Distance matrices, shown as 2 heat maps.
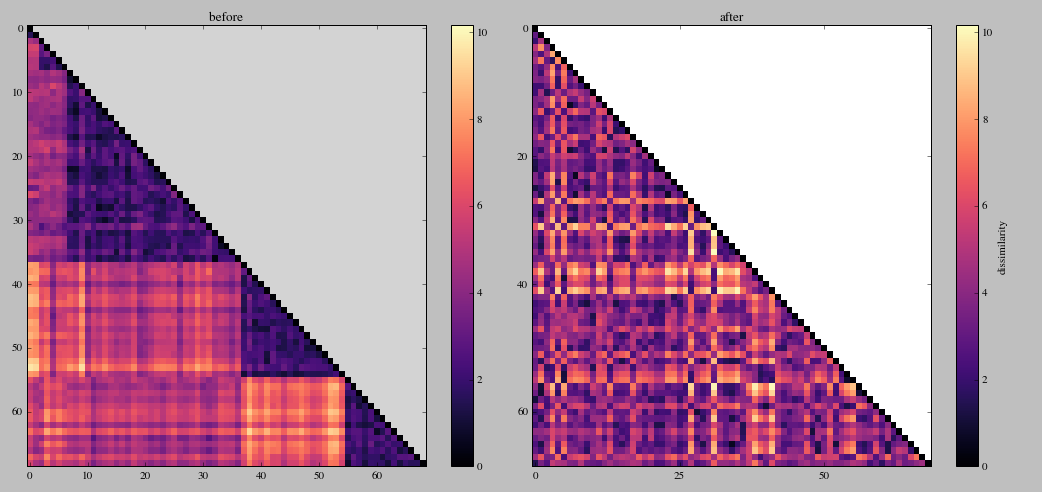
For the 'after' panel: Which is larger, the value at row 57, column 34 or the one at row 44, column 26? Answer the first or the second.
the second
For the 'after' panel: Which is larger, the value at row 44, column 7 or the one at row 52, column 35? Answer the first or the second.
the first
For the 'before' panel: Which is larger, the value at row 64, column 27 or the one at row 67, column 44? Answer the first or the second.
the second
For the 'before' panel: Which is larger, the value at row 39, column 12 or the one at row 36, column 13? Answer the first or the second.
the first
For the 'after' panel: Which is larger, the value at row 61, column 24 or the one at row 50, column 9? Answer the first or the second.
the first
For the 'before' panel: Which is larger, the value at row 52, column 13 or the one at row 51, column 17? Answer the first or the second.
the first
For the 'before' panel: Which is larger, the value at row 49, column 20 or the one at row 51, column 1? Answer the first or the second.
the second
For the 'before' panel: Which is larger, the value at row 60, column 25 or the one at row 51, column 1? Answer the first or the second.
the second
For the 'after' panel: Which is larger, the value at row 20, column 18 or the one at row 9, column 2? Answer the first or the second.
the second
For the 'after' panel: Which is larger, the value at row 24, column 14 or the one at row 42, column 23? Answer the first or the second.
the second
